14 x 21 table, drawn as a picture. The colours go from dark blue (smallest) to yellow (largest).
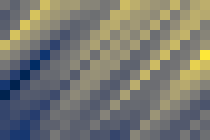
The ninth with the lowest average is the bottom left. The grain runs diagonally up to the right. The field climbs toward the top right. Neither half mirrors the other. The bottom left is the smoothest part.
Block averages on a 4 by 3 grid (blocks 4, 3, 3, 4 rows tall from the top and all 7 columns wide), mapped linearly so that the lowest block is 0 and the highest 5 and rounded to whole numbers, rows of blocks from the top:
4 4 5 / 2 4 5 / 0 3 4 / 0 1 2
